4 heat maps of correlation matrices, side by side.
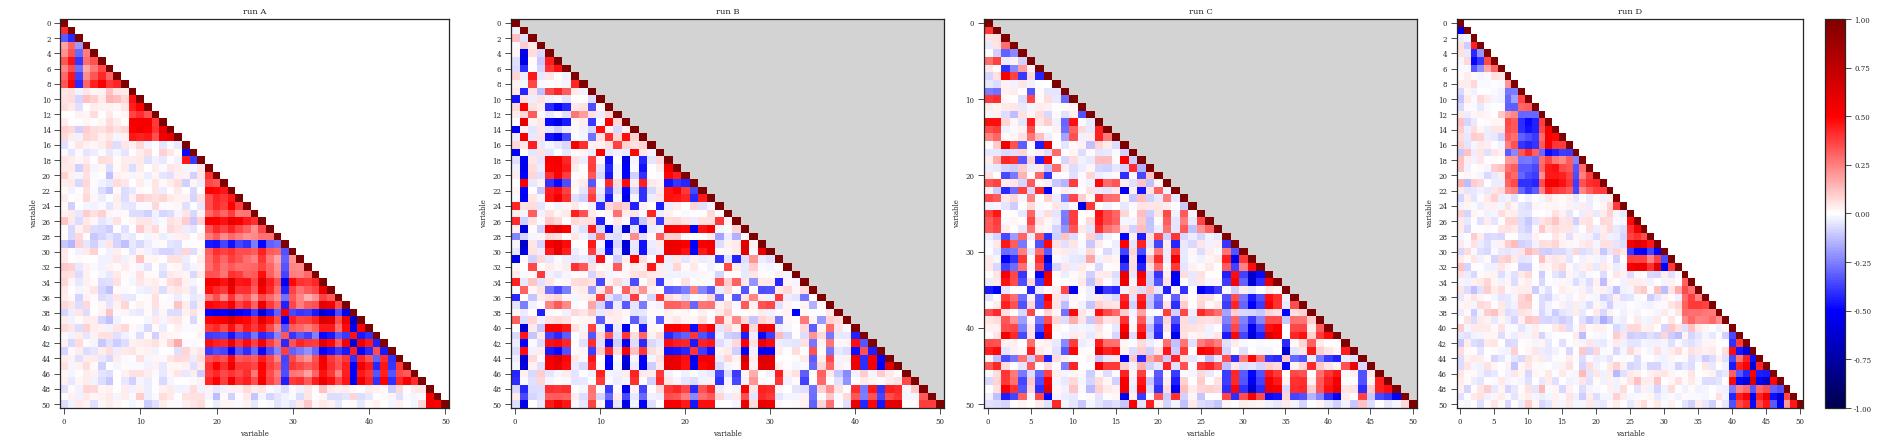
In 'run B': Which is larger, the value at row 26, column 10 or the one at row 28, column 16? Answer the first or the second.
the second
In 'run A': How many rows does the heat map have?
51
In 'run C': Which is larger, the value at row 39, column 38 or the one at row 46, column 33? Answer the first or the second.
the second
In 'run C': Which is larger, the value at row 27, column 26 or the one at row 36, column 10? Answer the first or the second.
the first
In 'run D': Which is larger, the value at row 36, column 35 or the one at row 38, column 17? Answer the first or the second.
the first
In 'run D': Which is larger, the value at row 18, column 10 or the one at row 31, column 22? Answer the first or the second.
the second
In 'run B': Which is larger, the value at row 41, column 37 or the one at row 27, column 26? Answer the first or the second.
the second
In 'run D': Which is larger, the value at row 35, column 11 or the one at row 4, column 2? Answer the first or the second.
the first
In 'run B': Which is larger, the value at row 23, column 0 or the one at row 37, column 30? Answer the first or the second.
the second
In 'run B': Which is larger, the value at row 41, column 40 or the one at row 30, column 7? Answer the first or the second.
the second
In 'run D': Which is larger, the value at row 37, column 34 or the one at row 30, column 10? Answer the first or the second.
the first
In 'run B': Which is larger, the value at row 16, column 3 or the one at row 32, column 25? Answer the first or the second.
the second
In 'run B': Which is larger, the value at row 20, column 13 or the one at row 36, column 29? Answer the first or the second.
the second
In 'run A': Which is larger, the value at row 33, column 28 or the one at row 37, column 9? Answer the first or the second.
the first
